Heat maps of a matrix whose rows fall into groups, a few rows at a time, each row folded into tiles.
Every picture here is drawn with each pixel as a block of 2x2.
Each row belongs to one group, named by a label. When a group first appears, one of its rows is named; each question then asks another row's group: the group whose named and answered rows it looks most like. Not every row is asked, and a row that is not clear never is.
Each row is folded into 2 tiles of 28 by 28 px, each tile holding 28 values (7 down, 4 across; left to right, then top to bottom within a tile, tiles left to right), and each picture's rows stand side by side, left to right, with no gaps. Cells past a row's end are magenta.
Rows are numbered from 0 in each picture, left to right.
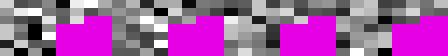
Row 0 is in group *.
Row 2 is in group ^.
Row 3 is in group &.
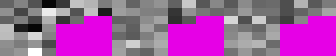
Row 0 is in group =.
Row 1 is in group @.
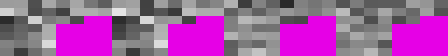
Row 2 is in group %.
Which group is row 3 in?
=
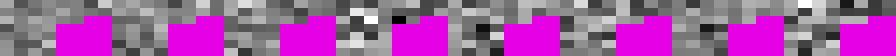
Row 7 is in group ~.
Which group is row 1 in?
*
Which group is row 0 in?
%
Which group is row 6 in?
*
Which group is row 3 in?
@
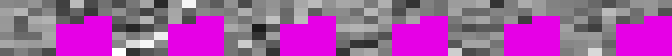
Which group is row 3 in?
~
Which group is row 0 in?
@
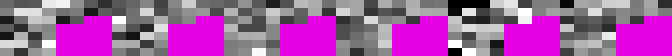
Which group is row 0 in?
@
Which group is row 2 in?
=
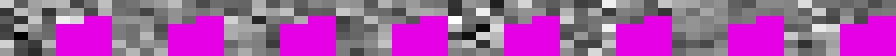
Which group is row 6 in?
~
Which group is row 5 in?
%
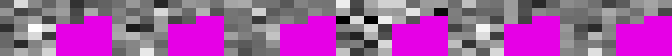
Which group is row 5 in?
=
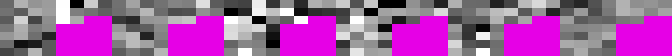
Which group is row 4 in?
=
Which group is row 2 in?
^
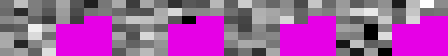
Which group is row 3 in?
*
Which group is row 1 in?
%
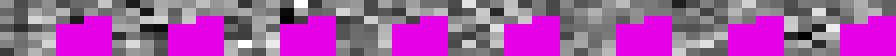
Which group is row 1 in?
*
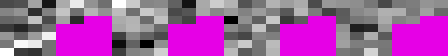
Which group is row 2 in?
@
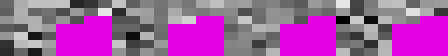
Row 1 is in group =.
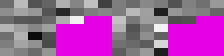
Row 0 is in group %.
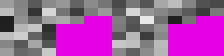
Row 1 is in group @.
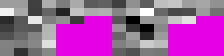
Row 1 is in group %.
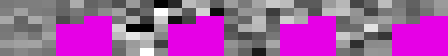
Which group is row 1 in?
=
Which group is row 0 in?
@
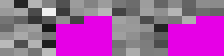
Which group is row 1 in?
^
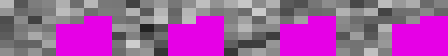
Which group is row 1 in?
*
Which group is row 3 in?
%
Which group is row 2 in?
~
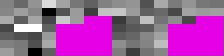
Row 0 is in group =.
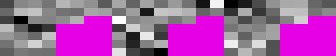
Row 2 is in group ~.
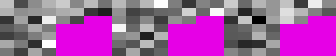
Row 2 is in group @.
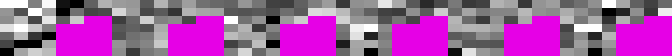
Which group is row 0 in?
~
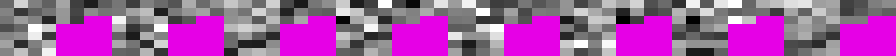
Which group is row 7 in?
~
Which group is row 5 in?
@
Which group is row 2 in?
~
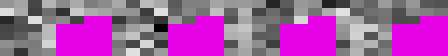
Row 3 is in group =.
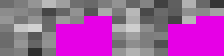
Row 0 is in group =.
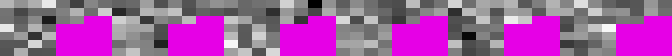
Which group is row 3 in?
@
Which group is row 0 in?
&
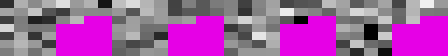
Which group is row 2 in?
%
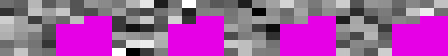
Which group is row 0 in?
^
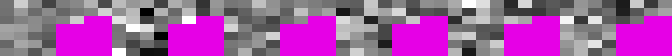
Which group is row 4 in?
~
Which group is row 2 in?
&
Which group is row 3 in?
^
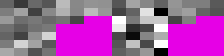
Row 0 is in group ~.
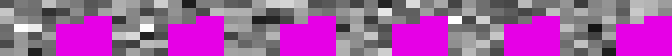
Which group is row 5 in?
*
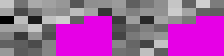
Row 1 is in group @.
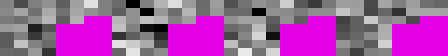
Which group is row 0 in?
*
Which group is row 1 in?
*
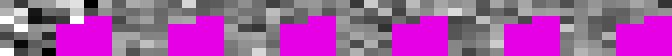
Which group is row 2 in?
=
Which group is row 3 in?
&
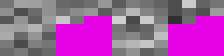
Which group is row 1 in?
@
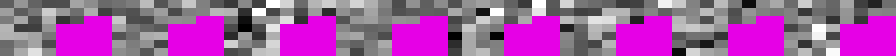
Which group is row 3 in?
~
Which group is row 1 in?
&
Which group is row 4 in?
*
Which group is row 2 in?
%
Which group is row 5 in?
%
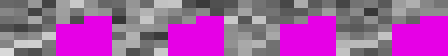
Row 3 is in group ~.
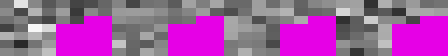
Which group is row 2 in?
^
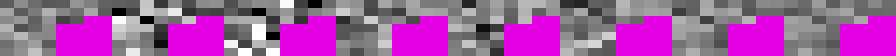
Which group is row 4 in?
*
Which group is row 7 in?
^
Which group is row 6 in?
^
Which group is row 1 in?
^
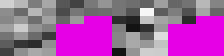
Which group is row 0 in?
~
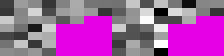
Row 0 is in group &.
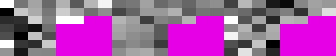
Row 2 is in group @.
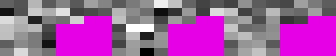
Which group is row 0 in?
^
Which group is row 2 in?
=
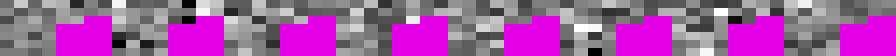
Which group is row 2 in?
^
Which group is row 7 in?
~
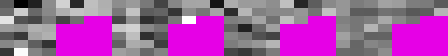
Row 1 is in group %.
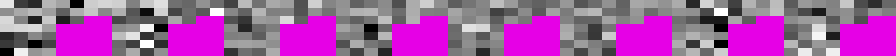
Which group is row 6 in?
&
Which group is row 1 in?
&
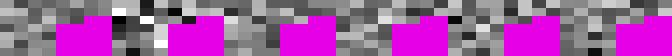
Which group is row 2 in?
^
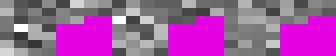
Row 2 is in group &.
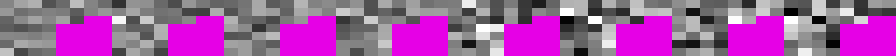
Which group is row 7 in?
^
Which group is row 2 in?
&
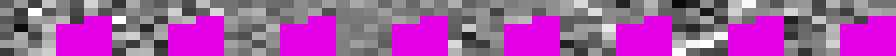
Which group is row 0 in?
%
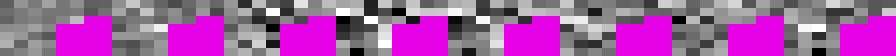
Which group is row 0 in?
~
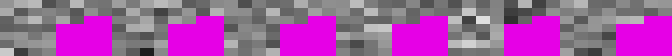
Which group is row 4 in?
@
